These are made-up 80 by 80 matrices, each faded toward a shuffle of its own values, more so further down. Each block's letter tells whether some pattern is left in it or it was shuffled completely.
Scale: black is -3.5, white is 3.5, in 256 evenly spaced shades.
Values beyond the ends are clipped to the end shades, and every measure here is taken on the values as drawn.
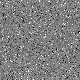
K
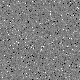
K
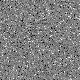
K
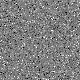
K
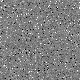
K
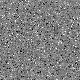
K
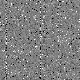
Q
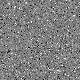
K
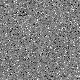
K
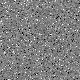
K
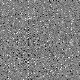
Q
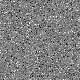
K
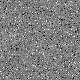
K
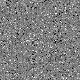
Q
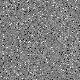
Q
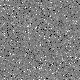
K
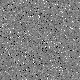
K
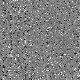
Q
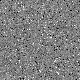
K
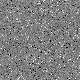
K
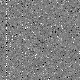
Q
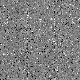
Q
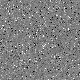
K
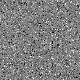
Q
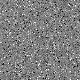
Q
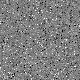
K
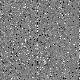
Q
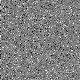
Q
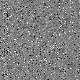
Q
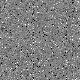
Q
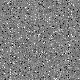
Q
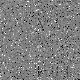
Q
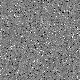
K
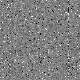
Q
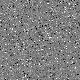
K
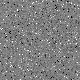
K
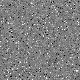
K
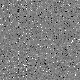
Q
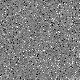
Q
